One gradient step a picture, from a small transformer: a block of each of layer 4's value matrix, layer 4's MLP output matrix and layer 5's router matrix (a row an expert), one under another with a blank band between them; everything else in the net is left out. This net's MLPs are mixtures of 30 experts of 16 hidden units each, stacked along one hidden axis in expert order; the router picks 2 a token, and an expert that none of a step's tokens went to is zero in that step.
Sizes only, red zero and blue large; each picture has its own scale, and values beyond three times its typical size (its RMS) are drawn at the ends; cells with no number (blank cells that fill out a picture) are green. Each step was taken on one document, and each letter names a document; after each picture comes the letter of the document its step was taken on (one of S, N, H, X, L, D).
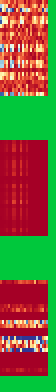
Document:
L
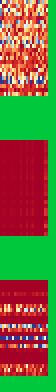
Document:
L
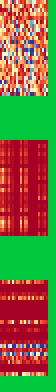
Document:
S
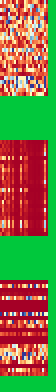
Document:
S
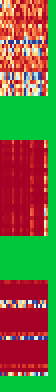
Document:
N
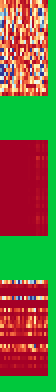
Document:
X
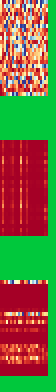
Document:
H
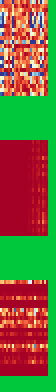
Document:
X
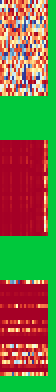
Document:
H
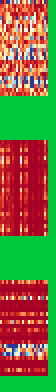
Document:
S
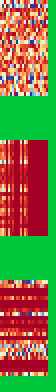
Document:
S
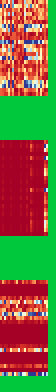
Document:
N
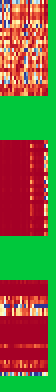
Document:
N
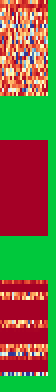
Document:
H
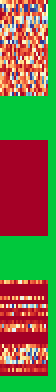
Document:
S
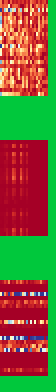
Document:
L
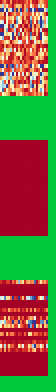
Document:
X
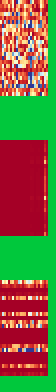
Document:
H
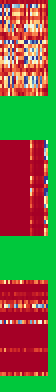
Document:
N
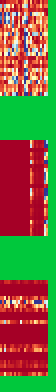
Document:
N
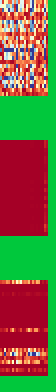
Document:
H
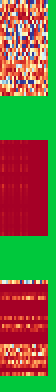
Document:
H
